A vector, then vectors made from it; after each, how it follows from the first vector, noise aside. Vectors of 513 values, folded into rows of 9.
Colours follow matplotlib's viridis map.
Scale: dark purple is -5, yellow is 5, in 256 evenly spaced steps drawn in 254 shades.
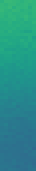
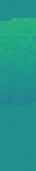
partly zeroed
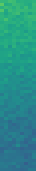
copied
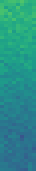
copied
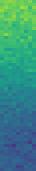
scaled up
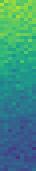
scaled up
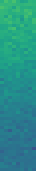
copied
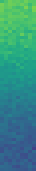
scaled up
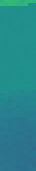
partly zeroed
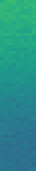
copied
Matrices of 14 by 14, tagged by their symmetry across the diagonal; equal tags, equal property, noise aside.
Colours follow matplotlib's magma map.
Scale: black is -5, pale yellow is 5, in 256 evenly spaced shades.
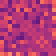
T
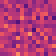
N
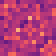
T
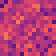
T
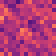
N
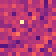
T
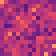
T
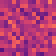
N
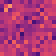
T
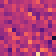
N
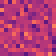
N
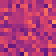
N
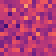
N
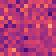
N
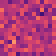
N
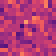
N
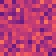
T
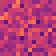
T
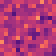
T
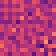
N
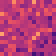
T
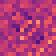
T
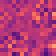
N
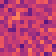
T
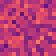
T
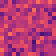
T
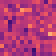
N
